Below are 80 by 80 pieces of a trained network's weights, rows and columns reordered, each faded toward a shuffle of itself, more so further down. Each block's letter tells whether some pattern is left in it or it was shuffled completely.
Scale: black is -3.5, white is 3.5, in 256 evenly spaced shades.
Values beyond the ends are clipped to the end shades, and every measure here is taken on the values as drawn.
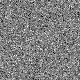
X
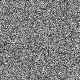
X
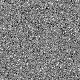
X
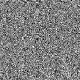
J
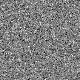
X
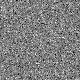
X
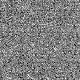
J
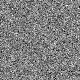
X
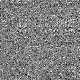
J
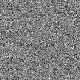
J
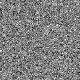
J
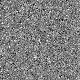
X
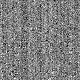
J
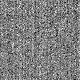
J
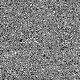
J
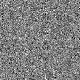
J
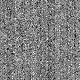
J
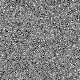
X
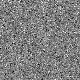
X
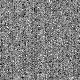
J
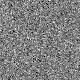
X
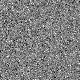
X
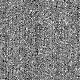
J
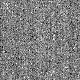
J
